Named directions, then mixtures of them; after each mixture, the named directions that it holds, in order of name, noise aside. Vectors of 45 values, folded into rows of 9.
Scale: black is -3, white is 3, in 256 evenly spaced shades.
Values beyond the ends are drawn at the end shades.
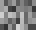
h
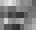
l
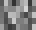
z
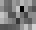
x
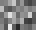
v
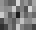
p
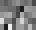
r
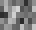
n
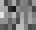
h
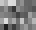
h, l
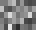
v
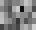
x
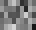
x, z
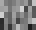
h, p, r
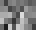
h, r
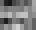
l
